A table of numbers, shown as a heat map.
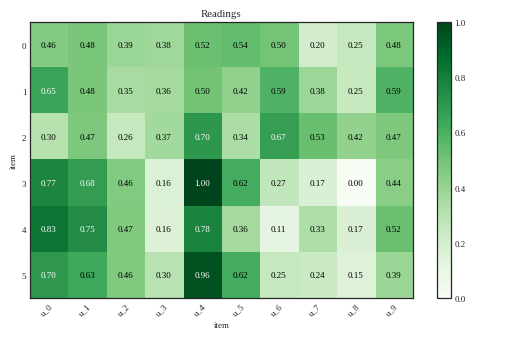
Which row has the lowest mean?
0
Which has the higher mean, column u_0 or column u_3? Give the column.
u_0
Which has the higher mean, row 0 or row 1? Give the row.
1
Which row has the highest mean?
5
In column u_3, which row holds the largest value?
0
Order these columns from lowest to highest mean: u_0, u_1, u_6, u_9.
u_6, u_9, u_1, u_0
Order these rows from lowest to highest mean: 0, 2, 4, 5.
0, 4, 2, 5
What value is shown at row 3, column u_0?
0.77
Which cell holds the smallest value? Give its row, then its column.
3, u_8
